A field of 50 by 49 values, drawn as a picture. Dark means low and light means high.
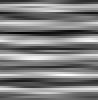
Grain: streaks across. Stripes: horizontal, repeating 6 times. Average level on the scale: 50%. Ninth with the highest average: middle left. Slope: none.
